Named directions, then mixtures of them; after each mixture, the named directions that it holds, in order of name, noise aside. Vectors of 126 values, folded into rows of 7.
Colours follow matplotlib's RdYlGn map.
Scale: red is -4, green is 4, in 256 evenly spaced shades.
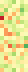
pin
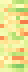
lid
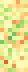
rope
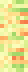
lid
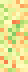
rope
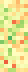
rope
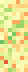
rope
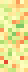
rope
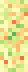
lid, rope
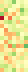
pin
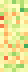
lid, pin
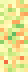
lid, rope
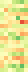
lid
